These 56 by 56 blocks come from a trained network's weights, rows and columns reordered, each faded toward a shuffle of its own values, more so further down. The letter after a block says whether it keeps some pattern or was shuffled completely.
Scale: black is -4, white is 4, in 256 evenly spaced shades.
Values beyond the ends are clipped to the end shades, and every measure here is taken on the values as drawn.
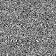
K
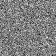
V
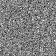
V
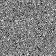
V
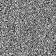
V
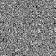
K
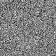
V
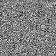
K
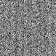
K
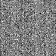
K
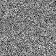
V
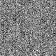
K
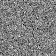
V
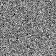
V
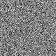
V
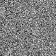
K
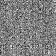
K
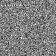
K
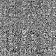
K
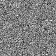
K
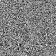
K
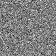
V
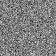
V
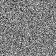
V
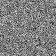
V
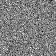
V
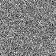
K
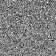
V
